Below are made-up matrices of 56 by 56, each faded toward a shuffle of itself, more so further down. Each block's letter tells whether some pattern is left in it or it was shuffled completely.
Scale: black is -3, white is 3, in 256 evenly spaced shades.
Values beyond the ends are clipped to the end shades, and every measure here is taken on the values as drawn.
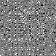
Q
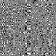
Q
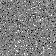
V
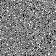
V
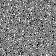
V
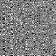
Q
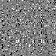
Q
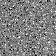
V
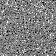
V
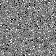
V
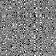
Q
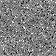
V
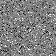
V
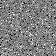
V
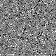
V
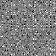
Q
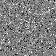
V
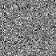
Q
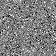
V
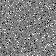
V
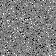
V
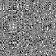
Q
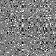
Q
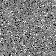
V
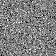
V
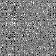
Q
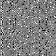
Q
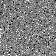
V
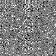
Q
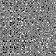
Q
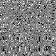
Q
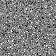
V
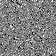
V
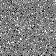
V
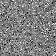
V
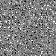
Q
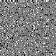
Q
